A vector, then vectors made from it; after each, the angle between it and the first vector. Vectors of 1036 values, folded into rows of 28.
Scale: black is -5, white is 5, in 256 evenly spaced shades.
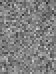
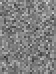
nearly opposite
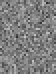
partly aligned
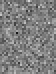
partly aligned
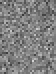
nearly parallel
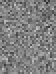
nearly parallel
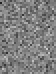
nearly parallel
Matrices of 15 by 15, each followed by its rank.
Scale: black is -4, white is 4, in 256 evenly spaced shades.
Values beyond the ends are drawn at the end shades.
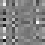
two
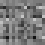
three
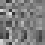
three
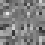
three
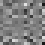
two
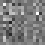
three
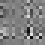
two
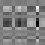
one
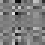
two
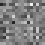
three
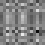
two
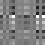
one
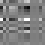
one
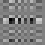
one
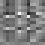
two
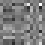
two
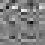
three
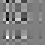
one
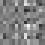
two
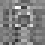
three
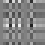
one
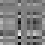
one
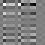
one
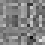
three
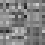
three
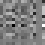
two
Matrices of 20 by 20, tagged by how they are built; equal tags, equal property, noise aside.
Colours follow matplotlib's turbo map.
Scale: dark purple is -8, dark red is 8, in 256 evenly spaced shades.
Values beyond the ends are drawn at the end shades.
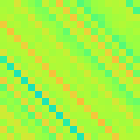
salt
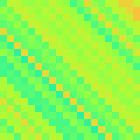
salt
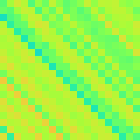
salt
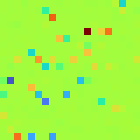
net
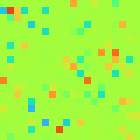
net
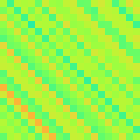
salt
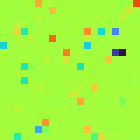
net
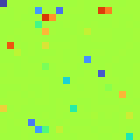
net
